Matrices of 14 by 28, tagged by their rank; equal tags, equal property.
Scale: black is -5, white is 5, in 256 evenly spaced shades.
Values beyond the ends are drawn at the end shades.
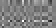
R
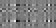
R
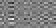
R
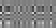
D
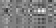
R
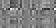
R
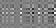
D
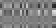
D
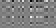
D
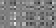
R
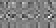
R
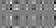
D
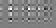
D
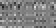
R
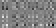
R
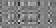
R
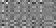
R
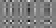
D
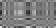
D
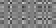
D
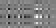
D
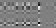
D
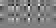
D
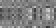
R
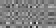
R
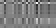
D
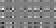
D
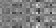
R
